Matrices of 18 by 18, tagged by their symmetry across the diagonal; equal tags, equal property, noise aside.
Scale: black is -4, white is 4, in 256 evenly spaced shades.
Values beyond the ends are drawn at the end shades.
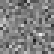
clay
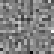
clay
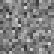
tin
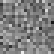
clay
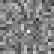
tin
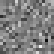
clay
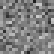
tin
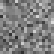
clay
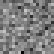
tin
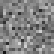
tin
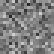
tin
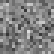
tin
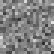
tin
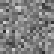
tin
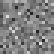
clay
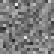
tin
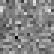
tin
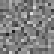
clay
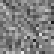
clay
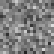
clay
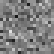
tin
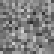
clay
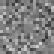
clay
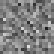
clay
